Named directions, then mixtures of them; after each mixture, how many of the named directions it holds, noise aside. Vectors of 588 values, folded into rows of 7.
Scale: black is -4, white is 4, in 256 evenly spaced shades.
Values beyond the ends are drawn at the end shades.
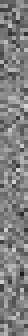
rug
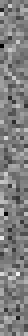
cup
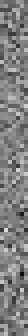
one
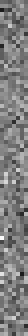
two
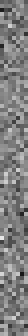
two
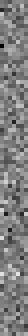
two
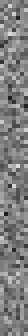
two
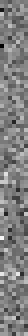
two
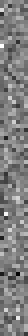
one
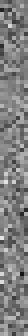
two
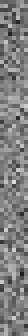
one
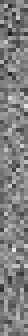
two
